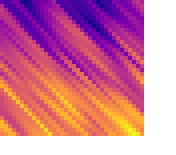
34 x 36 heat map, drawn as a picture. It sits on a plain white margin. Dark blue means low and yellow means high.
No single row or column stands out from its neighbours. On average the colour sits 50% of the way up the scale. The grain runs diagonally down to the right. The field climbs toward the bottom.
